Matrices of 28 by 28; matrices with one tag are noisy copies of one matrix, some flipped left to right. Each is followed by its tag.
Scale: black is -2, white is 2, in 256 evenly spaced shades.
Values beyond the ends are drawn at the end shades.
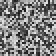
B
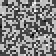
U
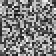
U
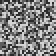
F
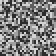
F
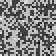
B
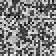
B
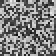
U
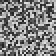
F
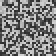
U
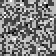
U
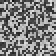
F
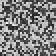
F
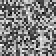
B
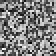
F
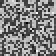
U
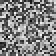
F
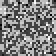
U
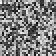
B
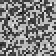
F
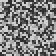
F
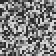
F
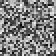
U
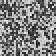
B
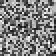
U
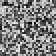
U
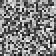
U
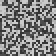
U
